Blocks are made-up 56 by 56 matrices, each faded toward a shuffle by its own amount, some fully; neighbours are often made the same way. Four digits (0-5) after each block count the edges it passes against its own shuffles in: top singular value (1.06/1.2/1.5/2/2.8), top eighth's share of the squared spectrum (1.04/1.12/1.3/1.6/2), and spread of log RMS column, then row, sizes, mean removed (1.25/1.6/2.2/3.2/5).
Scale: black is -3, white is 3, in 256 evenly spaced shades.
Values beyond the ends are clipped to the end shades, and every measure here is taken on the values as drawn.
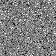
0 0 0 1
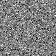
0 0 0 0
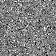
0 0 0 1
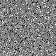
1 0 0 0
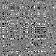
4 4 2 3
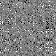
3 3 1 1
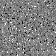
2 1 1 0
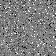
0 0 0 0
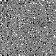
3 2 1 1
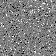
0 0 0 0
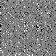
3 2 1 0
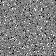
0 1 0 0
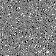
2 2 1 0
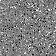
0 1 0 0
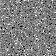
0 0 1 0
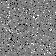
0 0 0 0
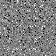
3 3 1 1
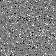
0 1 0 0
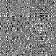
4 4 2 2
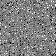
2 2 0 0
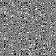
4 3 2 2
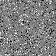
0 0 0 0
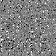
3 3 1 0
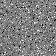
0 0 0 0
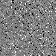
2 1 1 0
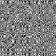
4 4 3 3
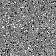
2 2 0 0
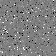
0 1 0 0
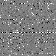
4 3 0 2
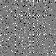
4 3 2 2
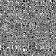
4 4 2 2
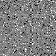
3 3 1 0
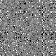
3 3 2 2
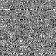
3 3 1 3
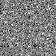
2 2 0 2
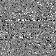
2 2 0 2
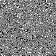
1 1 0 2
